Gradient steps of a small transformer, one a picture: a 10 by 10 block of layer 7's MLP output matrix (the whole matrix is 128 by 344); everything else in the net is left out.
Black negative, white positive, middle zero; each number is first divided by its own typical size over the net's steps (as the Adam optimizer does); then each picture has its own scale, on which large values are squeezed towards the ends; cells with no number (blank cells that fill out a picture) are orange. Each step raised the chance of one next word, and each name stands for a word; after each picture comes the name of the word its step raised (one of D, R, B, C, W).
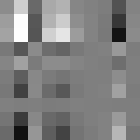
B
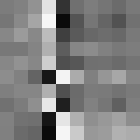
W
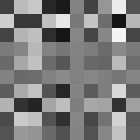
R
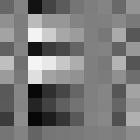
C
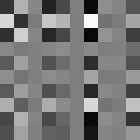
R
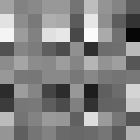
B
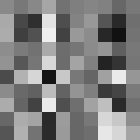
W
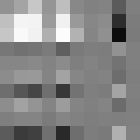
B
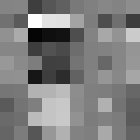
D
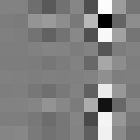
R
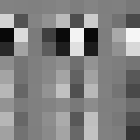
D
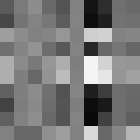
C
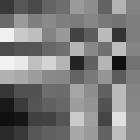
C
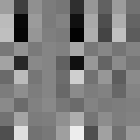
B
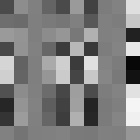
C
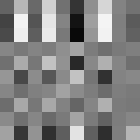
B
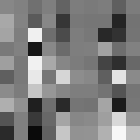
W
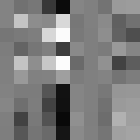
C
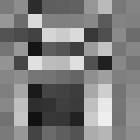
C
